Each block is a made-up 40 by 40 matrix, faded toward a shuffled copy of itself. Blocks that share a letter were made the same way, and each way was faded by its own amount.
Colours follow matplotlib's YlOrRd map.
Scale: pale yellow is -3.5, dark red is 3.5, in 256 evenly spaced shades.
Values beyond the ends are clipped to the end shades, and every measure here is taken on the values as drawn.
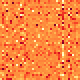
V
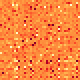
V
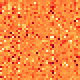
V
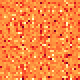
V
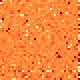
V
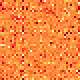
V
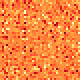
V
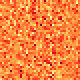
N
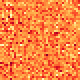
N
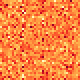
N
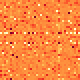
V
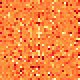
V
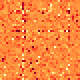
V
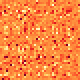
V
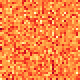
N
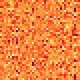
N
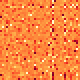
V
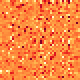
V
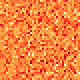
N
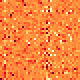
V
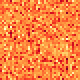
N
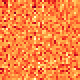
N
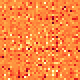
V
